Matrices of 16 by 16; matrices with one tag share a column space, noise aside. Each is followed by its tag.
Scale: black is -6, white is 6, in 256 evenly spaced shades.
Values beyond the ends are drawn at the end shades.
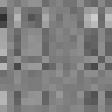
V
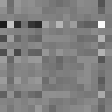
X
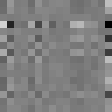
X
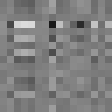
X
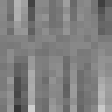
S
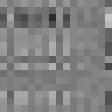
V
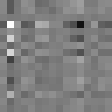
X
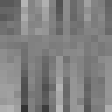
S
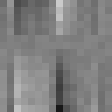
S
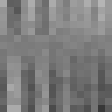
S
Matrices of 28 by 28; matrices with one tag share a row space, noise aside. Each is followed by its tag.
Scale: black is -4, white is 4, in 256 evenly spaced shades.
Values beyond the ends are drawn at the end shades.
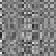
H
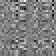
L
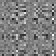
L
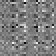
L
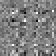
L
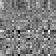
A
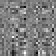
L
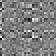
H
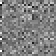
H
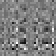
L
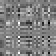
A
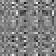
L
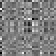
H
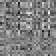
A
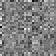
H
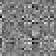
H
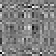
H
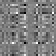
L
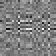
A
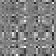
L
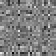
A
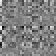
H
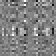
L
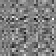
L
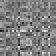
A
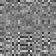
A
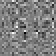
L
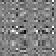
L
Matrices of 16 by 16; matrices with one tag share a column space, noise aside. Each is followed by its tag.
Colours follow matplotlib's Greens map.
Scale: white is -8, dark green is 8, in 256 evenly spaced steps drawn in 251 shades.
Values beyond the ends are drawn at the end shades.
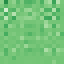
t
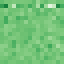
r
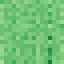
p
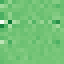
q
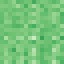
p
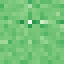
q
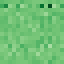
r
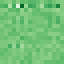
r
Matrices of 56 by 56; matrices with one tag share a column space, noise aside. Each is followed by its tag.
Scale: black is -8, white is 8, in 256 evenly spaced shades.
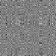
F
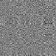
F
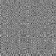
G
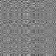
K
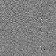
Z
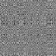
F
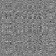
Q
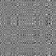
F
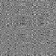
F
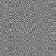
Z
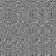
K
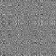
F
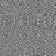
F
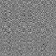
Z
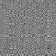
G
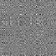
F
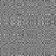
F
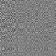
Z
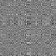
F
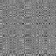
G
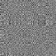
F
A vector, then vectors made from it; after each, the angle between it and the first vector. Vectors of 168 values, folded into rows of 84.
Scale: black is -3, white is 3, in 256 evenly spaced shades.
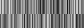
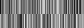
nearly opposite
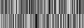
partly opposed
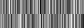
partly aligned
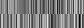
partly aligned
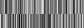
partly opposed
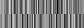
partly aligned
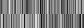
partly aligned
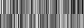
orthogonal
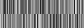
orthogonal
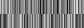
nearly parallel
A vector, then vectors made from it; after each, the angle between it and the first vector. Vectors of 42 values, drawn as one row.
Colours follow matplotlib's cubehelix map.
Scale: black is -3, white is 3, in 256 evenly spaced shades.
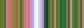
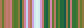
nearly parallel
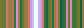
nearly parallel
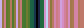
nearly opposite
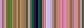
nearly opposite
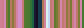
nearly opposite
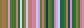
partly aligned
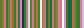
orthogonal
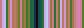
nearly opposite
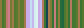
nearly parallel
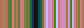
nearly opposite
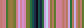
nearly opposite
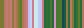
nearly parallel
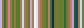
partly aligned
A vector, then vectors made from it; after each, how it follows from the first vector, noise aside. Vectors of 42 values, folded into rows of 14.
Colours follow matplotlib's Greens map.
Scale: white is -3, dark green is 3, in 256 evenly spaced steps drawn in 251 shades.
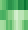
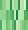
sign-scrambled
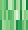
sign-scrambled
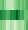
wrapped around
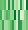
sign-scrambled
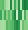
sign-scrambled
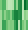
sign-scrambled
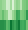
wrapped around
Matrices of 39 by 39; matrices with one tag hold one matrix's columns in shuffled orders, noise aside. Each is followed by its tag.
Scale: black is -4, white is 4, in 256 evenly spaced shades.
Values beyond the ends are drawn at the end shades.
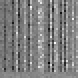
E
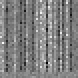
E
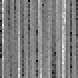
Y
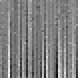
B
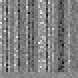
E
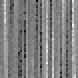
Y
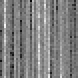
Y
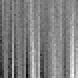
B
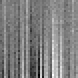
B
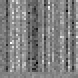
E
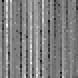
Y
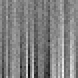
B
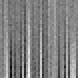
B
